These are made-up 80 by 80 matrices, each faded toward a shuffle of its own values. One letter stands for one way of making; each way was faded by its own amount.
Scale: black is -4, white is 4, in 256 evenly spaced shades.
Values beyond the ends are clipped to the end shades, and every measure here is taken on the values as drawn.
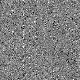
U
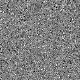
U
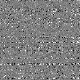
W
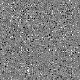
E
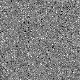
U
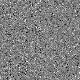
U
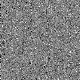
U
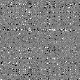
W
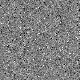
U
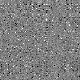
E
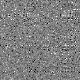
E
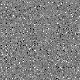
E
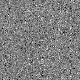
U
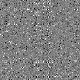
E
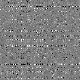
W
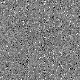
U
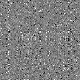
E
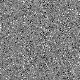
U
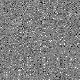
E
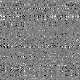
W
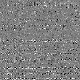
W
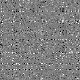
W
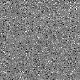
E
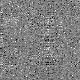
E
